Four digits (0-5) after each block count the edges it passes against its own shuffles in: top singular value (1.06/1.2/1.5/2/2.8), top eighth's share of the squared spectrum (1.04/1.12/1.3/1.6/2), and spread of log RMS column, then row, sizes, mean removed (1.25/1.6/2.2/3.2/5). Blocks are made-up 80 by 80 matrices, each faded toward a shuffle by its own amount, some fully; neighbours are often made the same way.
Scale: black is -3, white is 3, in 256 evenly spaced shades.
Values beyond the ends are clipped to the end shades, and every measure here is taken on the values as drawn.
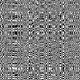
5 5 4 3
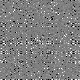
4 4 2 2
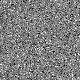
1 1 0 0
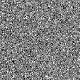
3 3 1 1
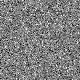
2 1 0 0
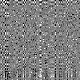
5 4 3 3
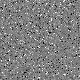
2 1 0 0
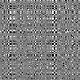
5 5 4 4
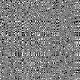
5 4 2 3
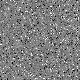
2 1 0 0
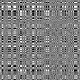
5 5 4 4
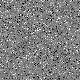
2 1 0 0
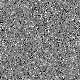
2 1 0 0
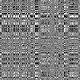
5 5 4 4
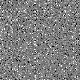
4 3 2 1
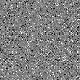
4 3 1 1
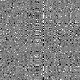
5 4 2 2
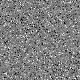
0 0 0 0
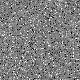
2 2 0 0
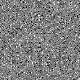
3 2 1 0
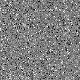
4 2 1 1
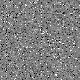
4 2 1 1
